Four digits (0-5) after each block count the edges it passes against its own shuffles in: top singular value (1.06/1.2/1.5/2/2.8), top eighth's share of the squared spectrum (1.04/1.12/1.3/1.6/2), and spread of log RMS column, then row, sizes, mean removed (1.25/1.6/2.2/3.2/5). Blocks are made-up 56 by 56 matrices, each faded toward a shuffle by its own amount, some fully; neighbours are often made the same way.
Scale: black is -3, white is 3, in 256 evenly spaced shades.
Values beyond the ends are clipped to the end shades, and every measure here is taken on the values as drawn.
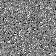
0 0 0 0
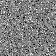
0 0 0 0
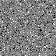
2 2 0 1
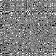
4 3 1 2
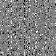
3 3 2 0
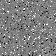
0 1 0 0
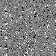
2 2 1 0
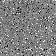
0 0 0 0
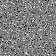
0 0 0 0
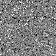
1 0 0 1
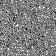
0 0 0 0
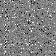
3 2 1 0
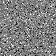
2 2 0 0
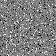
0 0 0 0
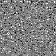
3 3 1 1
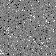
2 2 1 0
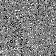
2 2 0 0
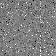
2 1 0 0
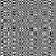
5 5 4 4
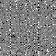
4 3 2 1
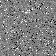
1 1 0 0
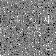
3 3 1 0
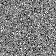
0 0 0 0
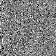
1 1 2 0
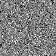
0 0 1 0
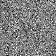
0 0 1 0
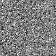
1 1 2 0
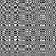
5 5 4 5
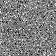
1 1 0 0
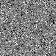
1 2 0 0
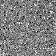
2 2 1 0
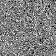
2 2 0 0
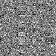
3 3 1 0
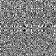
4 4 2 2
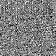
3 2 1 0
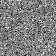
1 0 0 0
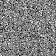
2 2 0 0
